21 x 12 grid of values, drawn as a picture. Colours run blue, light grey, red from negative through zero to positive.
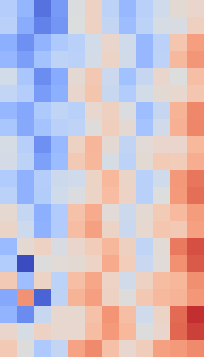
The bottom right is the ninth with the highest average. Values change most from cell to cell in the bottom left. Stripes running up and down repeat 2 times from left to right. In the bottom left lies a patch that is rougher than the rest. The field climbs toward the bottom right.
